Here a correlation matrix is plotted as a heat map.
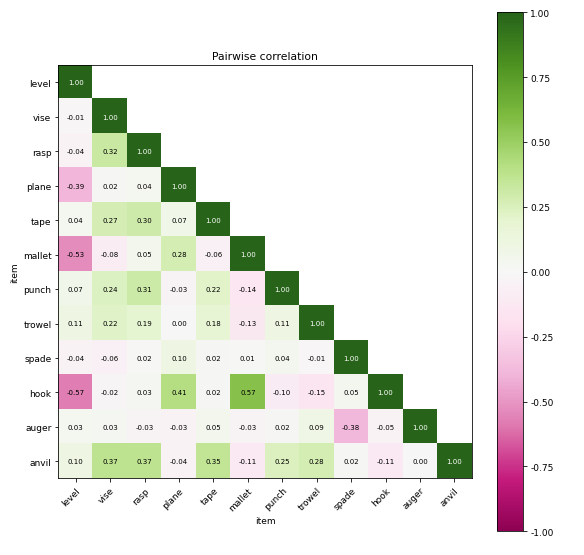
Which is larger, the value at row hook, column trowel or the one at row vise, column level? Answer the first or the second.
the second
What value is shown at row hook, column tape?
0.02
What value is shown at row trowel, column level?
0.11
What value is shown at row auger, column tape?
0.05
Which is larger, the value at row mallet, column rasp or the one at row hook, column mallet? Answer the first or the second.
the second
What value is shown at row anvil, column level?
0.10
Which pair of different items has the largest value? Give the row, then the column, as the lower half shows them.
hook, mallet
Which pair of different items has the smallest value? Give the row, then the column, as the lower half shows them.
hook, level
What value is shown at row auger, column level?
0.03
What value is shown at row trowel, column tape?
0.18
